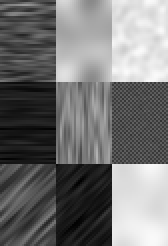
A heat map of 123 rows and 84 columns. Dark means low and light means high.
The table splits into 3 rows of 3 panels. Panel 1,1: low, streaked across. Panel 1,2: high, smooth. Panel 1,3: very high, blotchy, faint in contrast. Panel 2,1: very low, streaked across, faint in contrast. Panel 2,2: middling, streaked downward. Panel 2,3: low, checkered. Panel 3,1: low, slanting up to the right. Panel 3,2: very low, slanting up to the right, faint in contrast. Panel 3,3: very high, smooth, faint in contrast.
